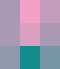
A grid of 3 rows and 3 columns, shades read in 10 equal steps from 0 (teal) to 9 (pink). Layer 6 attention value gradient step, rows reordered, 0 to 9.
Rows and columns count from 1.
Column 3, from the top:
7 6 4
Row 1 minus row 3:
1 9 3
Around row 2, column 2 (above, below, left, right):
9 0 6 6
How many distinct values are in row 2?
2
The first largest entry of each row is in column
2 2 1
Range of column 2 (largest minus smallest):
9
